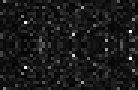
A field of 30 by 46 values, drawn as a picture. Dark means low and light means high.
On average the colour sits 10% of the way up the scale. There is no overall slope. The top and bottom halves mirror each other. There are no regular stripes. The values are skewed, with a long tail toward high values.
